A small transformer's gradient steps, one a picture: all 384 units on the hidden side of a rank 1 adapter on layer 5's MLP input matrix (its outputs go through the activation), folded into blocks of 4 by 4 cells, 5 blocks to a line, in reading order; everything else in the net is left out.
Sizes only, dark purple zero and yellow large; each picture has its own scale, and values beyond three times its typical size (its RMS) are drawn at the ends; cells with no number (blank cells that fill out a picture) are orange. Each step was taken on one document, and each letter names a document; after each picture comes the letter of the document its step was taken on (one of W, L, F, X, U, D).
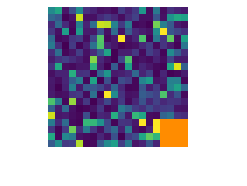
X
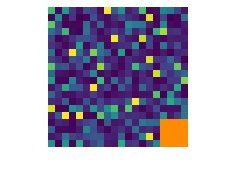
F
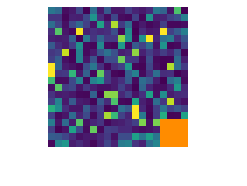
X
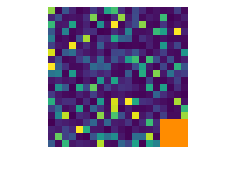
F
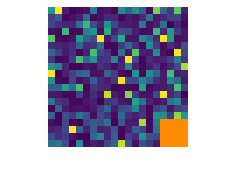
X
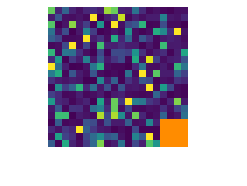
F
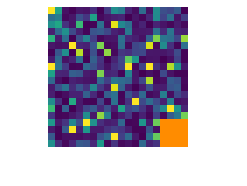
X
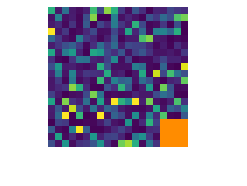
F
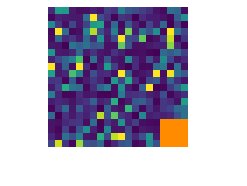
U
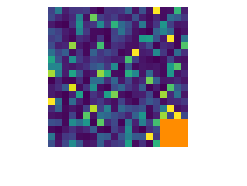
X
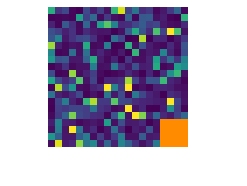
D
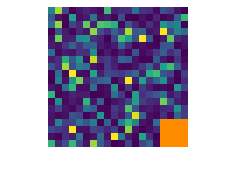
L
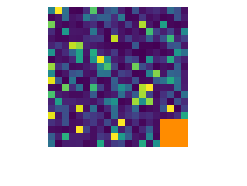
U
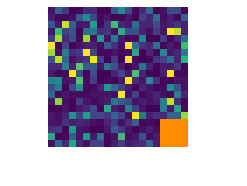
D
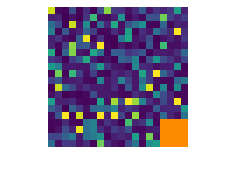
F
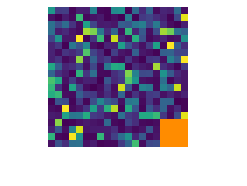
D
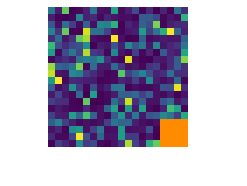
D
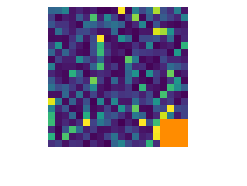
X
